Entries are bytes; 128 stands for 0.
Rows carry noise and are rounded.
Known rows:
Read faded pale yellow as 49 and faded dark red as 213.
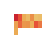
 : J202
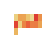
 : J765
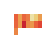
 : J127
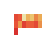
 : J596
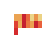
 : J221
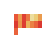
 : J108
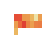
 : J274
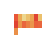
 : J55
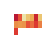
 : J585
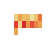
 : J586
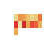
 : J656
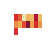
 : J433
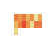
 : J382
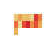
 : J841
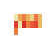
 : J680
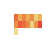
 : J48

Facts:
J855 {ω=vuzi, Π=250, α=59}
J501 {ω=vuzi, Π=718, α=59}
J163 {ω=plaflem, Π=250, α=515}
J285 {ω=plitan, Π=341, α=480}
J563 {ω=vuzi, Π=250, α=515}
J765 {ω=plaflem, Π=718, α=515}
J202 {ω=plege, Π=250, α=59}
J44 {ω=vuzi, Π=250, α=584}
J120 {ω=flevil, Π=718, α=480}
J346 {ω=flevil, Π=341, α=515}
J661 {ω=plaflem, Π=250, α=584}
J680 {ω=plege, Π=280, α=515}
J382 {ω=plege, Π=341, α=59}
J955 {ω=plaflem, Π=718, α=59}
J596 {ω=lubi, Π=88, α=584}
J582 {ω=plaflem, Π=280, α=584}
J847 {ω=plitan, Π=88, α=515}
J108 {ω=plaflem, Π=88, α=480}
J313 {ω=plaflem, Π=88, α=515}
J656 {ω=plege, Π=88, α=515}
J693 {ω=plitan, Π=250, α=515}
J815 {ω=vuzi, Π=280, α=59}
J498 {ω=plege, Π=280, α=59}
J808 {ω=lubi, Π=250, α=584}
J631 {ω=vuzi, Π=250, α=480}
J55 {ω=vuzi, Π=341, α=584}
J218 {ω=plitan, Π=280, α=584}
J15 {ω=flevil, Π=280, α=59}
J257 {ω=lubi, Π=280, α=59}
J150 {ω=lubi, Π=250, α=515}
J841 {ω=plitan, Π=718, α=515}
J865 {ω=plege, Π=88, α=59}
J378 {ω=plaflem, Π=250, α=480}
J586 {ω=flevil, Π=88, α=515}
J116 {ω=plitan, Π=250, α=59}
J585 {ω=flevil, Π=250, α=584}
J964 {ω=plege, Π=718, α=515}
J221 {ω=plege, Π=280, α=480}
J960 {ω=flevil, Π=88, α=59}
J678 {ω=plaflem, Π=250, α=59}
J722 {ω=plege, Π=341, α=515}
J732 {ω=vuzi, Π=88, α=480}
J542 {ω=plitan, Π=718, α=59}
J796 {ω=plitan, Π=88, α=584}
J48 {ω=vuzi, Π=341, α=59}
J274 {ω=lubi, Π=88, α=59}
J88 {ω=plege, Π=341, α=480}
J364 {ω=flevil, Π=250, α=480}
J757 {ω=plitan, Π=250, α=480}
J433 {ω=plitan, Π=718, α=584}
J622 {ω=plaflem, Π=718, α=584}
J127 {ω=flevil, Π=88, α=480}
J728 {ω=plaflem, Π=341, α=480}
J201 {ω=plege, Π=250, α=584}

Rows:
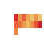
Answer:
J378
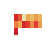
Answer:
J796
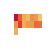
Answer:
J855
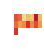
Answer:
J622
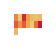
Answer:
J728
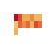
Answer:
J116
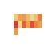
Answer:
J313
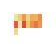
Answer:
J722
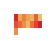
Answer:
J631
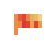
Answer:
J498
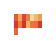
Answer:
J732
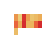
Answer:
J88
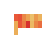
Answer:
J955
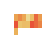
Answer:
J163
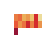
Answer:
J582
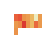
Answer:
J865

